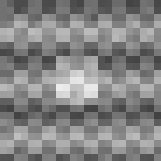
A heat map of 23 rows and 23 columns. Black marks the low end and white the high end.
There is no overall slope. The ninth with the highest average is the centre. An odd patch, higher than its surroundings, sits in the centre. Horizontal stripes repeat 3 times down the table.
